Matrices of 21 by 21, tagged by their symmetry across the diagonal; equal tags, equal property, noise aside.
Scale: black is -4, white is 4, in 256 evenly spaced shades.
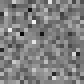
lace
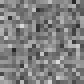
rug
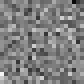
lace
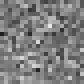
rug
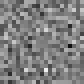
lace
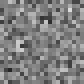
lace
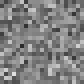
rug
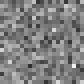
rug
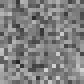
rug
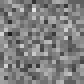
lace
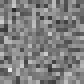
rug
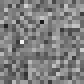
lace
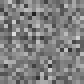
lace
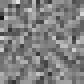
lace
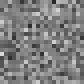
lace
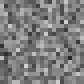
rug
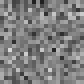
rug
